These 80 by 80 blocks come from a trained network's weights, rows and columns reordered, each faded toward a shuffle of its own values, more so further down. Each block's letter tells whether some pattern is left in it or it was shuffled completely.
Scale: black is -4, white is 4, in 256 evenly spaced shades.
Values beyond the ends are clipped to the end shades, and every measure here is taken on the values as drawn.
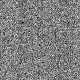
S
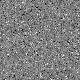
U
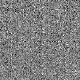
S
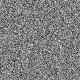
U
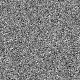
U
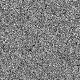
U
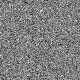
U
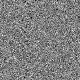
S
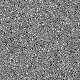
U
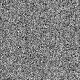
S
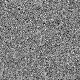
U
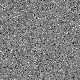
U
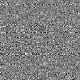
S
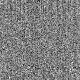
S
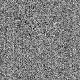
S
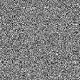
S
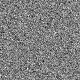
U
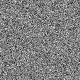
U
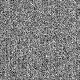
S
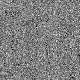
S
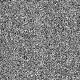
S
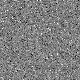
U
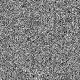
S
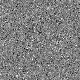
U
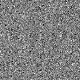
S
